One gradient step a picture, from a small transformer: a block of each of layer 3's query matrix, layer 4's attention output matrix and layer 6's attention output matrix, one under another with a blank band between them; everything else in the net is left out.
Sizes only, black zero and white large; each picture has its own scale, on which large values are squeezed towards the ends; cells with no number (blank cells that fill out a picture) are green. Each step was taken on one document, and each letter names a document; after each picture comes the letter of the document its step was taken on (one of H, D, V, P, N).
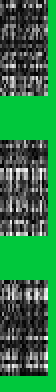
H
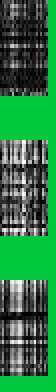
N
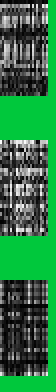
H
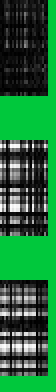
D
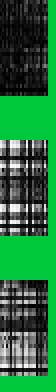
D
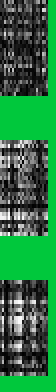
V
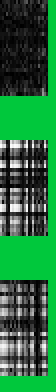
D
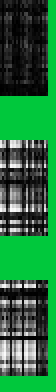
D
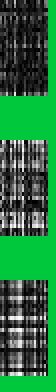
V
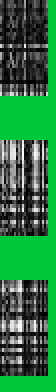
N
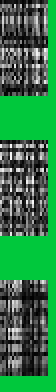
H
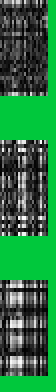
V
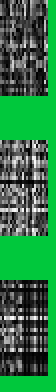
N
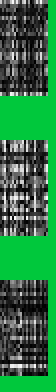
N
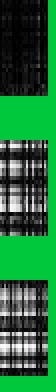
D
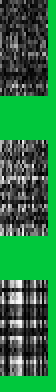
V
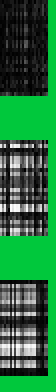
D
